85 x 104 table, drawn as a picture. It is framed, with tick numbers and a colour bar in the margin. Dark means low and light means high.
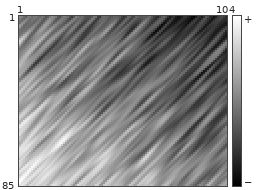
No lone cell stands out from its neighbours. Values rise toward the bottom left. The top right is the ninth with the lowest average. The ninth with the highest average is the bottom left. No row or column stands out. Overall the values sit about 50% of the way up the scale.
